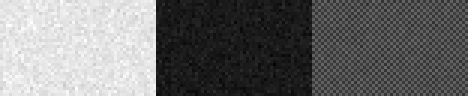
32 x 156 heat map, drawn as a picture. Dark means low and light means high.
The table splits into one row of 3 panels. Panel 1,1: very high, fine-grained, faint in contrast. Panel 1,2: very low, fine-grained, faint in contrast. Panel 1,3: low, checkered.
